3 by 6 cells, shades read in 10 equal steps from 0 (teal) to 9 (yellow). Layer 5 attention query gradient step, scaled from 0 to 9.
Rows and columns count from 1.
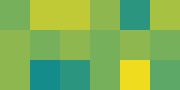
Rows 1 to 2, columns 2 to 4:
7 7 5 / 4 5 4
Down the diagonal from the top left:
4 4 1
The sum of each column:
14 11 13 13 15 13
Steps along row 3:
down up up up down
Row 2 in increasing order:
4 4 4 5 5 5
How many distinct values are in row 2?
2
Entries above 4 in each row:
4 3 2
